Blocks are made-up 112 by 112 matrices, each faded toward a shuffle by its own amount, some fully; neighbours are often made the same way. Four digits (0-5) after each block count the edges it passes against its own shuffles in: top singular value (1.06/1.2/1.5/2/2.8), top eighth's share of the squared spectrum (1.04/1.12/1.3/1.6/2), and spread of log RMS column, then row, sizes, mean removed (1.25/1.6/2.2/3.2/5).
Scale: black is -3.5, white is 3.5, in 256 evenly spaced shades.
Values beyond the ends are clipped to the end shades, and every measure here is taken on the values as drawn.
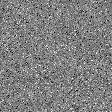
0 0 0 0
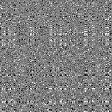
5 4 3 3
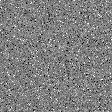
1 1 0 0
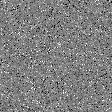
0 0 0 0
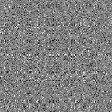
5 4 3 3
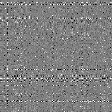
4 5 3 3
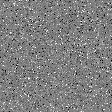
1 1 0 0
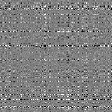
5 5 3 4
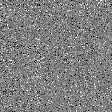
3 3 1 1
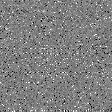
3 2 1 2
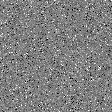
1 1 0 0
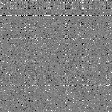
4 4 2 3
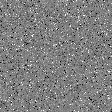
1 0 0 0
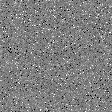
0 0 0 0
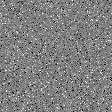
1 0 0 0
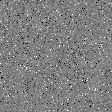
1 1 0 0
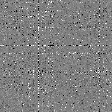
3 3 3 2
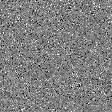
2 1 0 0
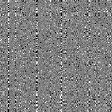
5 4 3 2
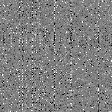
4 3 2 1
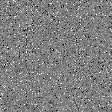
3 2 1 0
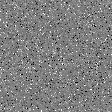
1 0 0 0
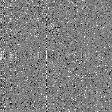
4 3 3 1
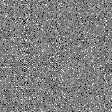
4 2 2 0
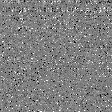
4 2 0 2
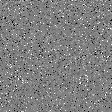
2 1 0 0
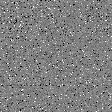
2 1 0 0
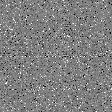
3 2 0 1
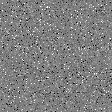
2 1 0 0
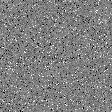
0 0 0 0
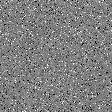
0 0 0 0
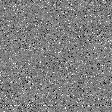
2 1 0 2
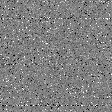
2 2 0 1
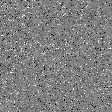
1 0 0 0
